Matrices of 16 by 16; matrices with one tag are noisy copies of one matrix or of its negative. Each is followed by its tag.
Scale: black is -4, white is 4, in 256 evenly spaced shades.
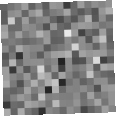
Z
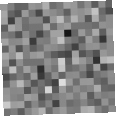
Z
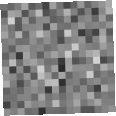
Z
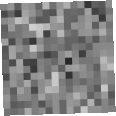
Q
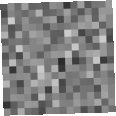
Z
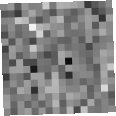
Q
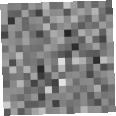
Z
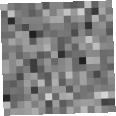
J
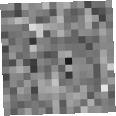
Q
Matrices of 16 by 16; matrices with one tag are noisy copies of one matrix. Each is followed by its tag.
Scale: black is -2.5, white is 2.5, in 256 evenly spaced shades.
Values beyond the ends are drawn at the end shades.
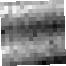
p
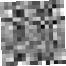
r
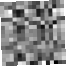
r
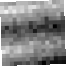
p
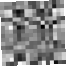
r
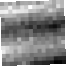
p
